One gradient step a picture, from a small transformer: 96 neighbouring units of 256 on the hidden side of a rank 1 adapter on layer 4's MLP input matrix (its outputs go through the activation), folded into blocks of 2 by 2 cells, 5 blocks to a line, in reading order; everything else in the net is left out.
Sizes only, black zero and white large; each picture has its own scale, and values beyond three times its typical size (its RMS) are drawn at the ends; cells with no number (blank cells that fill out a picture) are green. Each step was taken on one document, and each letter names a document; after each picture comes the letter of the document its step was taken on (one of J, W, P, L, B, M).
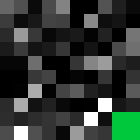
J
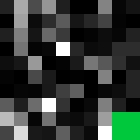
J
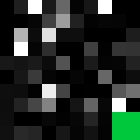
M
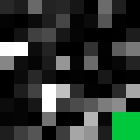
M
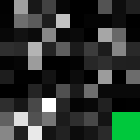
J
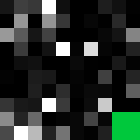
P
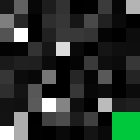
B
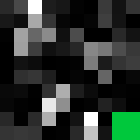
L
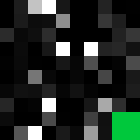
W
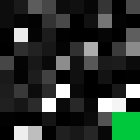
M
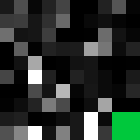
P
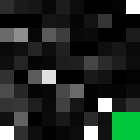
B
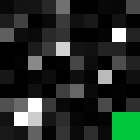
P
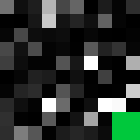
M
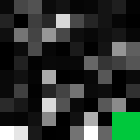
B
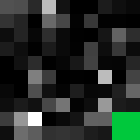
J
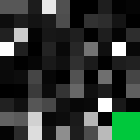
J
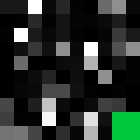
W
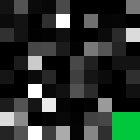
P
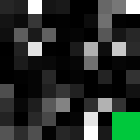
L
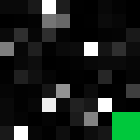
W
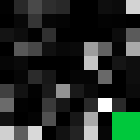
L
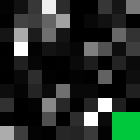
L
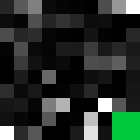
B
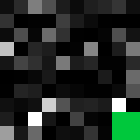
M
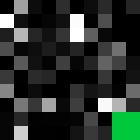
B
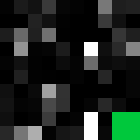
W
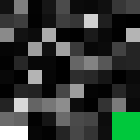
B
